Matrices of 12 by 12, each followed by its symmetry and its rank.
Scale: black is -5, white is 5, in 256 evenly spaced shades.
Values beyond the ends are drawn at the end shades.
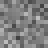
antisymmetric, full rank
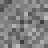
symmetric, full rank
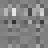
neither, rank two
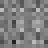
neither, rank two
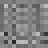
neither, rank two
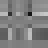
neither, rank one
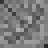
symmetric, full rank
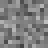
antisymmetric, full rank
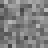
antisymmetric, full rank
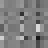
neither, rank two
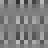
neither, rank one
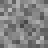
symmetric, full rank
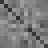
symmetric, full rank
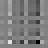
neither, rank one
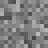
antisymmetric, full rank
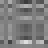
neither, rank one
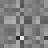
neither, rank two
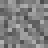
antisymmetric, full rank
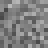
antisymmetric, full rank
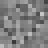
antisymmetric, full rank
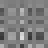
neither, rank one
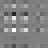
neither, rank one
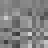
neither, rank two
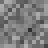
symmetric, full rank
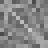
symmetric, full rank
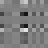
neither, rank one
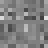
neither, rank two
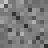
symmetric, full rank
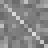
symmetric, full rank
